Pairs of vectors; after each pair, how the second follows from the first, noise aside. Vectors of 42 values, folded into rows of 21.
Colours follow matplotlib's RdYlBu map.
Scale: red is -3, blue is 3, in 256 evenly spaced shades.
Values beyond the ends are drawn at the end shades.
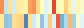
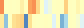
partly zeroed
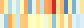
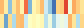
sign-scrambled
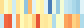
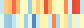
reversed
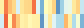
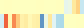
partly zeroed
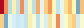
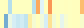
partly zeroed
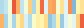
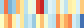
shuffled
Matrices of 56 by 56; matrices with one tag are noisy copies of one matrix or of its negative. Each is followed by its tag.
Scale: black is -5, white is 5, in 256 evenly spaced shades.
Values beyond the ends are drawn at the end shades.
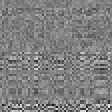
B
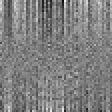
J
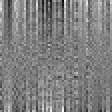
J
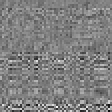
B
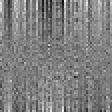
J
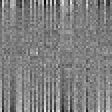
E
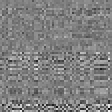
B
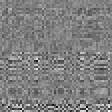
B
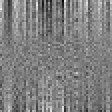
J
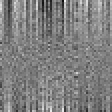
J
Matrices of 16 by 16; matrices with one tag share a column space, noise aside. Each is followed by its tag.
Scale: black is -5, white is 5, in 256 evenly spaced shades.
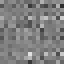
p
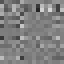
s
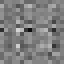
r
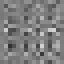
r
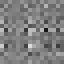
r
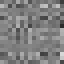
p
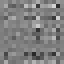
p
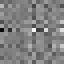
r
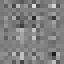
p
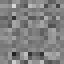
p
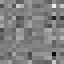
p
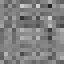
p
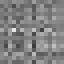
r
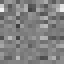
s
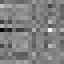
r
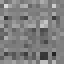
p
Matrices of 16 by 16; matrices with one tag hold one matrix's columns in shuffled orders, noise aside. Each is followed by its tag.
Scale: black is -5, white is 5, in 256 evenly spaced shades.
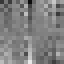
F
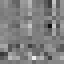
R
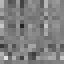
R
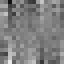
F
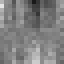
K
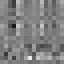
R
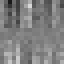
K
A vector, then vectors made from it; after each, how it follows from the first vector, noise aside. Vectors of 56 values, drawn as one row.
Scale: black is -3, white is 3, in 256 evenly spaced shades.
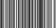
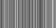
shrunk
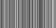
shrunk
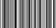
sign-scrambled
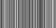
shrunk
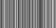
shrunk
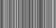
shrunk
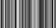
sign-scrambled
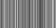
shrunk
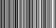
sign-scrambled
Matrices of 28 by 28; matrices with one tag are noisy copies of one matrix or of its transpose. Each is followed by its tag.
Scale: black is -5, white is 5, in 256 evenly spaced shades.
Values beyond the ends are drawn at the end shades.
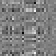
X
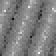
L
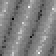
L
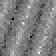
L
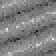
L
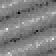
L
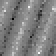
L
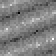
L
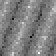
L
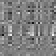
X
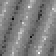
L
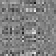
X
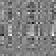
X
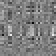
X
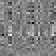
X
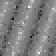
L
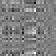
X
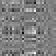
X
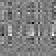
X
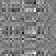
X
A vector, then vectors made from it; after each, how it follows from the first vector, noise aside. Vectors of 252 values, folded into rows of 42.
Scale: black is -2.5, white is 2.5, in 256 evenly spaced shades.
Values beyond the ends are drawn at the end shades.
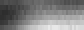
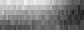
reversed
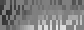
partly zeroed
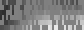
partly zeroed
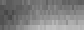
shrunk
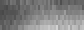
shrunk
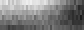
reversed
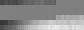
partly zeroed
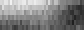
reversed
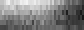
reversed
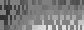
partly zeroed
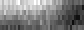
reversed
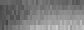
shrunk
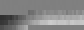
partly zeroed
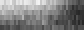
reversed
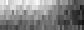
reversed
